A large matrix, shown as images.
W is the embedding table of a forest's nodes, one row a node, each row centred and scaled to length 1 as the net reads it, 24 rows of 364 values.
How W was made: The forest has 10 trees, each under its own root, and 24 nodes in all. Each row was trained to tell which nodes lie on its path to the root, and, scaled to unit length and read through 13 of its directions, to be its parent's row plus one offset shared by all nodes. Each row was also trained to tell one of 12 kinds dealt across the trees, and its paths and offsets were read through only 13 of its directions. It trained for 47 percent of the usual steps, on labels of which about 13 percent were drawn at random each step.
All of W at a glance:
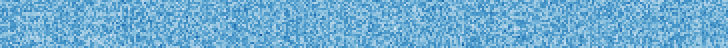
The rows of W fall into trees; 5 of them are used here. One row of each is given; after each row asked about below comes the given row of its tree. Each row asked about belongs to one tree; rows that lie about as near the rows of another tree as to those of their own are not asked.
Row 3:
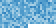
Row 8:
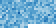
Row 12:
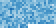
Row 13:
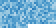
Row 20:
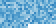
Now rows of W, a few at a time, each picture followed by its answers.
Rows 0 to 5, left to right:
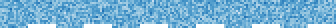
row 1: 12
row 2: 20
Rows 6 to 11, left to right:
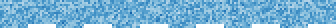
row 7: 3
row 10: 20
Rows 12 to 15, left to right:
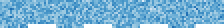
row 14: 8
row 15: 13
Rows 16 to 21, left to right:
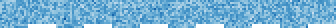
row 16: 3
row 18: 12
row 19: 13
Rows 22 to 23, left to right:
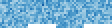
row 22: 20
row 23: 13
